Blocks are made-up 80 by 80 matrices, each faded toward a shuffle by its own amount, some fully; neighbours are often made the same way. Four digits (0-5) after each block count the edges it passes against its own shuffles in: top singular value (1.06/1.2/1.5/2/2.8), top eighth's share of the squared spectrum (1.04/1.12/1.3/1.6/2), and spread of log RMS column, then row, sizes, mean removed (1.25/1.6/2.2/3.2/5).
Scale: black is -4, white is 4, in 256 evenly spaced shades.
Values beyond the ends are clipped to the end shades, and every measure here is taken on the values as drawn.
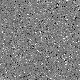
2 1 0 0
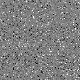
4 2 1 1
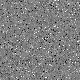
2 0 0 0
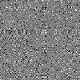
4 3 1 1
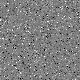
1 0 0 0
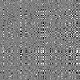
5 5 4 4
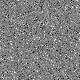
0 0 0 0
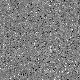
2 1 0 0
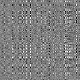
5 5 4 3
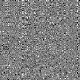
4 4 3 2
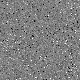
1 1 0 0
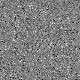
1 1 0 0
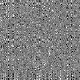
4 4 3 2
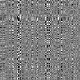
5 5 4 3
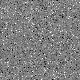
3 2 0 0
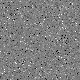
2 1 0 0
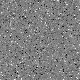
0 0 0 0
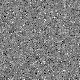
3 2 0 1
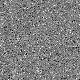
2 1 0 0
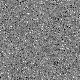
2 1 0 0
